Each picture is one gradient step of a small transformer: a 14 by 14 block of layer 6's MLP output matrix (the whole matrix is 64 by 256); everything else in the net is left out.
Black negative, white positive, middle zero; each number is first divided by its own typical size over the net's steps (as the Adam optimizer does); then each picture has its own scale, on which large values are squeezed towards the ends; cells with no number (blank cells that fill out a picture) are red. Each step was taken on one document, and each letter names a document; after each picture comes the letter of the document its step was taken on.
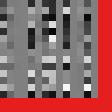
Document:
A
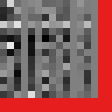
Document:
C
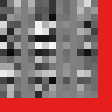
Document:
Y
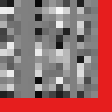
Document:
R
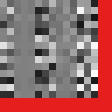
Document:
Y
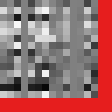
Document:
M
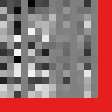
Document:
C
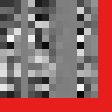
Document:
Y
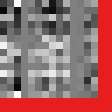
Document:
C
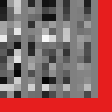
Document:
C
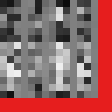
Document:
R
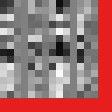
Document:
R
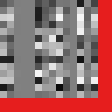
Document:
R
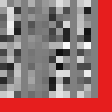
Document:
R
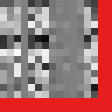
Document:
M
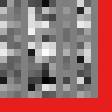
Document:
A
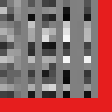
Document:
A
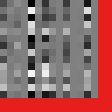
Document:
A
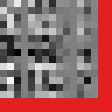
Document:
C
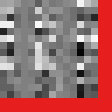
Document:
Y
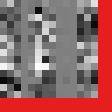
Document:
Y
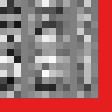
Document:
C
